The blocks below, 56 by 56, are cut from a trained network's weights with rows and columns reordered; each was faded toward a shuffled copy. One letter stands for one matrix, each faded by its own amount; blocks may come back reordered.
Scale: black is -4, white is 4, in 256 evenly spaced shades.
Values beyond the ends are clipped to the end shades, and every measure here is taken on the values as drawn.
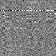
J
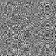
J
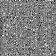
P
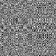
J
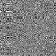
J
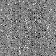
P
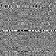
J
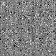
P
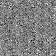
P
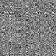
J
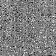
P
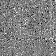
P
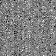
P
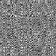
J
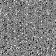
P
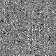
P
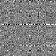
J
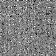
P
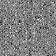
P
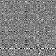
J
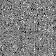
P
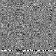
J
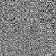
J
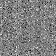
P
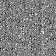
P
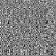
J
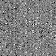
P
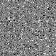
P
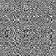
J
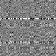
J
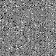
P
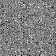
P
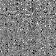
P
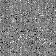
P
